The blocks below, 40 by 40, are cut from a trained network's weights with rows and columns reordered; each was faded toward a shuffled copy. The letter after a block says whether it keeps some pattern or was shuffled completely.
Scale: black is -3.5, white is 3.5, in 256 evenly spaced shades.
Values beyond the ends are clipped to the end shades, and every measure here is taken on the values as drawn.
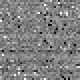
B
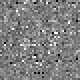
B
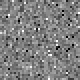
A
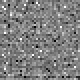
B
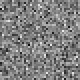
B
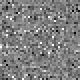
B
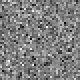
A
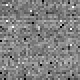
B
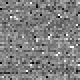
B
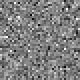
B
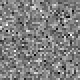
A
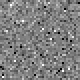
A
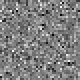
B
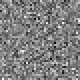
A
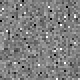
A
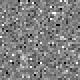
A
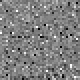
B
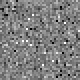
A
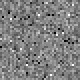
A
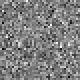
B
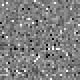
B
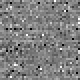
B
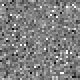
A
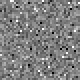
A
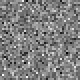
A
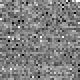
B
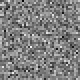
A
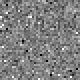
A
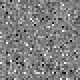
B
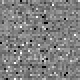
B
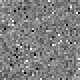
A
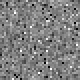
A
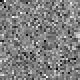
A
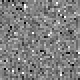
A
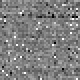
B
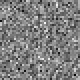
A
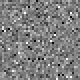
A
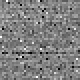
B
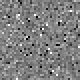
A
